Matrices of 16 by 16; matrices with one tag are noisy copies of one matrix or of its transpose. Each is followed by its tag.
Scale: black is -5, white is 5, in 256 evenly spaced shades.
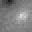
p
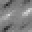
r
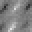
r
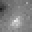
p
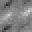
r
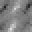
r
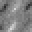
r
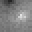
p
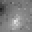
p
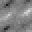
r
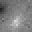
p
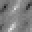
r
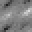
r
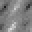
r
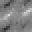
r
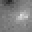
p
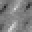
r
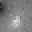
p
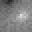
p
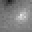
p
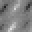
r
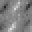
r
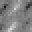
r
